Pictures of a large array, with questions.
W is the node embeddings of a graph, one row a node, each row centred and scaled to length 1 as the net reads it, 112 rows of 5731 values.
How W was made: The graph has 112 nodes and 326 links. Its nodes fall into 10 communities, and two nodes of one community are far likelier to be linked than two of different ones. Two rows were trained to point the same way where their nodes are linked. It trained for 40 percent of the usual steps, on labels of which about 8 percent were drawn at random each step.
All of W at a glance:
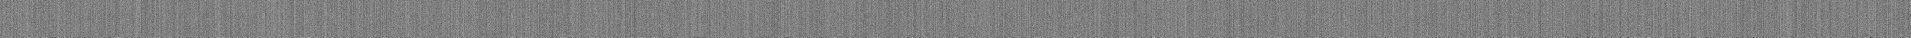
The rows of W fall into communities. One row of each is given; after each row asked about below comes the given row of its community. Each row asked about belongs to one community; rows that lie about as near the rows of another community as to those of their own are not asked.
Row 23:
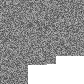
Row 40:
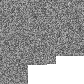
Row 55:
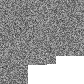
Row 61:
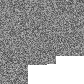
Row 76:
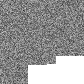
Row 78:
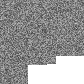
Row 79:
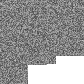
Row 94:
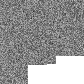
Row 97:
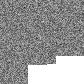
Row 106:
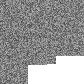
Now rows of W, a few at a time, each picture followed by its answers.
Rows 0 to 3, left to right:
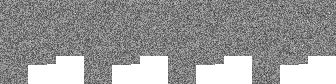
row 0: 23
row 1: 106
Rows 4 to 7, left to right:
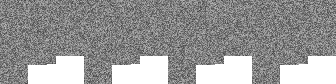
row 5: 79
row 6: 40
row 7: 23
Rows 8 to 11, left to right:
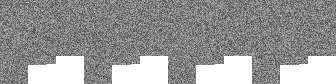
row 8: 76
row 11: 55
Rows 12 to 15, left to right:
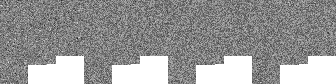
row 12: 61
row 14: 94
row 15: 55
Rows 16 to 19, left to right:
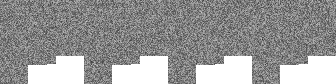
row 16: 106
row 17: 76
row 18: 55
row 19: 94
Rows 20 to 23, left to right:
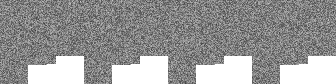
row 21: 79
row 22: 61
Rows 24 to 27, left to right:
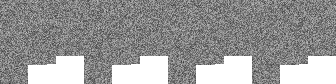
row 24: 106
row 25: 23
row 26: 76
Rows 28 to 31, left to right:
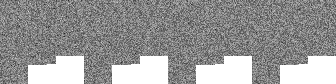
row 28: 94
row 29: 79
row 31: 76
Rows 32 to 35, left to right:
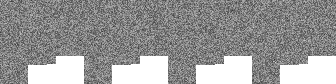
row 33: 94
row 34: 61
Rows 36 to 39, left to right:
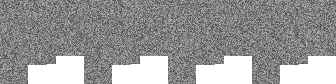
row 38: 76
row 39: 78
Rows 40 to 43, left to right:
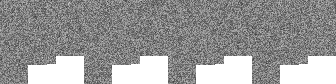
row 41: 55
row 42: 55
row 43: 78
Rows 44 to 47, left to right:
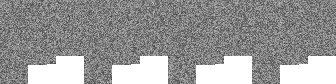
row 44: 78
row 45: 55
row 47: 61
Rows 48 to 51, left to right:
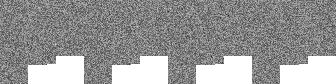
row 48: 61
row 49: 78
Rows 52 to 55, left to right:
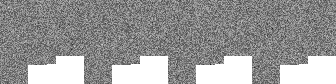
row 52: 79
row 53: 78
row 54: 61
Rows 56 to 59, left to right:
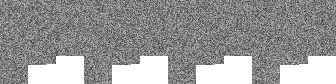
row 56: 40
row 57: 94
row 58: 40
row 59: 94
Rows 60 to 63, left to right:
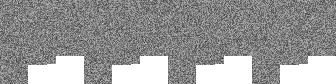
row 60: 76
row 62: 79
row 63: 55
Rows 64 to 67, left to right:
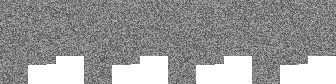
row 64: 40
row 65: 76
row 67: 76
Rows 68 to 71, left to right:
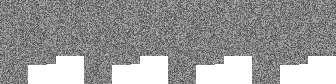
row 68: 61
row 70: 78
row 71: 23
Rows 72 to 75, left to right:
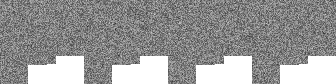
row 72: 79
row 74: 94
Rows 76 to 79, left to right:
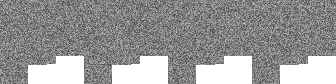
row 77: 55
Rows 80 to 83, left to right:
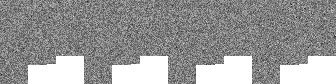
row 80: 78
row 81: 76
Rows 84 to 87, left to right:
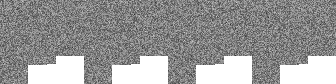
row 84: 40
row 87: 79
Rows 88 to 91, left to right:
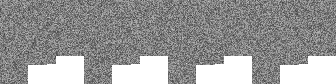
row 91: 40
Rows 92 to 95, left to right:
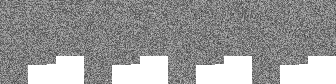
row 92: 61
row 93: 106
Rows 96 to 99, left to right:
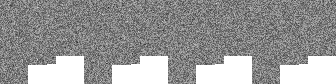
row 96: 55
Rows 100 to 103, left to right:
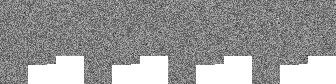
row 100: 106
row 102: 40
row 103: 94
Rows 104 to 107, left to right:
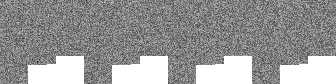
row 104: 79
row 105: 40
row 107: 61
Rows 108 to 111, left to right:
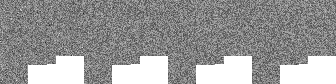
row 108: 94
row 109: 40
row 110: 55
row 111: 78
